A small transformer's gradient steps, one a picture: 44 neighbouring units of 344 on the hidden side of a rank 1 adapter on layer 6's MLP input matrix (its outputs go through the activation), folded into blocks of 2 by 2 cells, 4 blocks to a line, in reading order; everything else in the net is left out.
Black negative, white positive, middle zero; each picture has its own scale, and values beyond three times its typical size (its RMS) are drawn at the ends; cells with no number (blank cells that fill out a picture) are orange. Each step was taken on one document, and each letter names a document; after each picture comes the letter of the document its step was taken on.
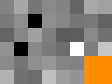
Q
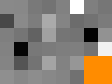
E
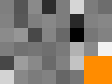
E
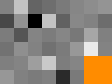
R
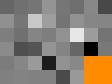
R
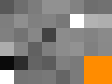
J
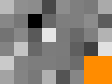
Q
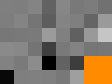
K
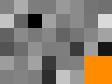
Q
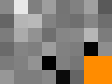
R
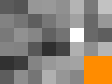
Q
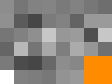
K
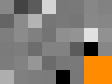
R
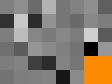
R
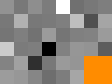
K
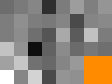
J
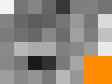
K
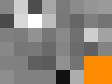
R
